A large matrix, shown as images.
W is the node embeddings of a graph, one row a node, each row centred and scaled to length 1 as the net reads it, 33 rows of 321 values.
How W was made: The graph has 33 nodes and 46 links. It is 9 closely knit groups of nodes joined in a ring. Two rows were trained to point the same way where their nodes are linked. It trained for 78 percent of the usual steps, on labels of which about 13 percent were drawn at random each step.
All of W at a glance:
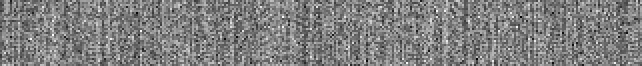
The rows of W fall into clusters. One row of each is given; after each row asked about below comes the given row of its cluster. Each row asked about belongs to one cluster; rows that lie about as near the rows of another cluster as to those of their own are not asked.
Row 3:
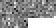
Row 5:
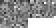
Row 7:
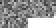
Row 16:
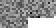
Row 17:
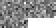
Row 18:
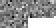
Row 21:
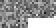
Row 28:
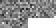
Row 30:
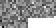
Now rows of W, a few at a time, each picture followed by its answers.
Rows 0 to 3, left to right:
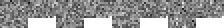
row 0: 5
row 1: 3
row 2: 21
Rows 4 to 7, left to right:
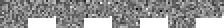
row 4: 5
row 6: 3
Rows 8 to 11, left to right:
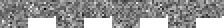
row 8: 18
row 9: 16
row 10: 28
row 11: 5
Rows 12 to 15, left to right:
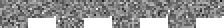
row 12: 30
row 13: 7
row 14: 21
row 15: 30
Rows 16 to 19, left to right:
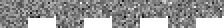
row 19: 17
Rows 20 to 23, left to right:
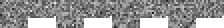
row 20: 16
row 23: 28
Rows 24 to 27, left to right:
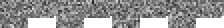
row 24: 16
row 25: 28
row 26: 18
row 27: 7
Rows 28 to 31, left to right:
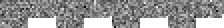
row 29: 7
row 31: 16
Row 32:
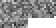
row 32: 17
